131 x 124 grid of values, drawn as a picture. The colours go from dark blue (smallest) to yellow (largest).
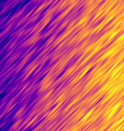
No single row or column stands out from its neighbours. There is an overall slope up to the right. Overall the values sit about 50% of the way up the scale. The grain runs diagonally up to the right.
